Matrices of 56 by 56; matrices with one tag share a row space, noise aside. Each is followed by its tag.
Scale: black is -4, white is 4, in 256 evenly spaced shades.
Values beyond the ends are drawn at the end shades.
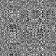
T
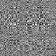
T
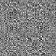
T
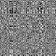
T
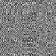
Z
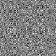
T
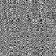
T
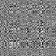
T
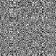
T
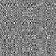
Z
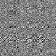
T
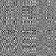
Z
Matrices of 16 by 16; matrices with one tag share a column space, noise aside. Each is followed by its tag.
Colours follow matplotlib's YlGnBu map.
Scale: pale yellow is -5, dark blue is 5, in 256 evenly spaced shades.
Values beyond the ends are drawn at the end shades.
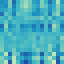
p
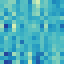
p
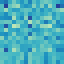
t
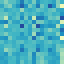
t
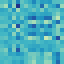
t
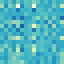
t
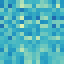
t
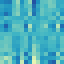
p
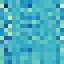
t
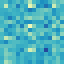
t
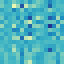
t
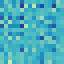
t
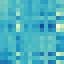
p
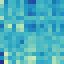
p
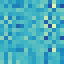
t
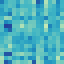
p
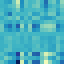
p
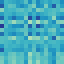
t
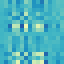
p
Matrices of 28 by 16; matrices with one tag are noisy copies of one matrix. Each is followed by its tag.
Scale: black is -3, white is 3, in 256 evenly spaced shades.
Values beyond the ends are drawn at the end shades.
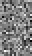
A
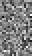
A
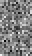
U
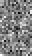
U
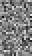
A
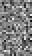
A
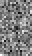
U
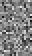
A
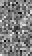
U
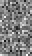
U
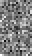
U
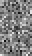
U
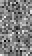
U
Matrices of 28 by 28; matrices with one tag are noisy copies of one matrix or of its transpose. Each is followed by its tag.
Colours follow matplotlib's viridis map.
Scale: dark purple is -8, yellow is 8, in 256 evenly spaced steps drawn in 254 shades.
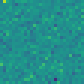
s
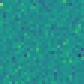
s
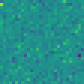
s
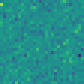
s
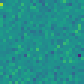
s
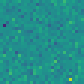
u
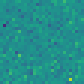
u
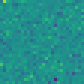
s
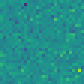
u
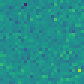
u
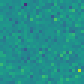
u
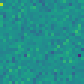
s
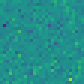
u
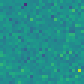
u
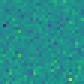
u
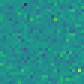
u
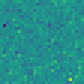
u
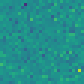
u
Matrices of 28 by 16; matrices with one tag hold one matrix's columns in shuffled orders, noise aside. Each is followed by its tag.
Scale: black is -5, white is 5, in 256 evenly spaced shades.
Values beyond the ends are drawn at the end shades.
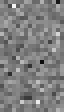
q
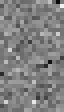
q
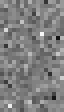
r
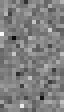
r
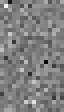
q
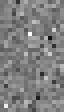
r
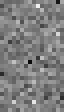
q
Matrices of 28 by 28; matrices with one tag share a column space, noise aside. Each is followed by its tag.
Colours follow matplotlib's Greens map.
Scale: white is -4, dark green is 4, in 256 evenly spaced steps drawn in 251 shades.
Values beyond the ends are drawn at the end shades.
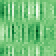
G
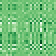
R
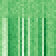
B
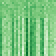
B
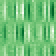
G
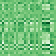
R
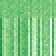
B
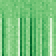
B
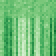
B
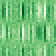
G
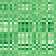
R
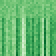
B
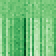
B
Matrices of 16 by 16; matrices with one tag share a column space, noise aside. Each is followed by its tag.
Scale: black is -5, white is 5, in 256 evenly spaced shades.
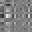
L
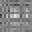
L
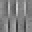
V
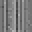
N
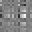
L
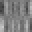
V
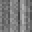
N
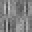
V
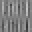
V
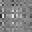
L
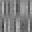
V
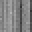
N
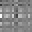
L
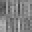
V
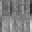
V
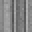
N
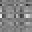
L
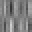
V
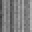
N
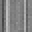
N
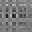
L
